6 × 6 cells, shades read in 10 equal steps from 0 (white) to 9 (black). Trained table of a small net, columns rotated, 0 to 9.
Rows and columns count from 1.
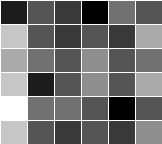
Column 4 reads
9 6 4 4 6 6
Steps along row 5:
up same up up down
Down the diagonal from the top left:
8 6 6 4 9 4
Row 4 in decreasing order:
8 6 6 4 3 2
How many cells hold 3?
3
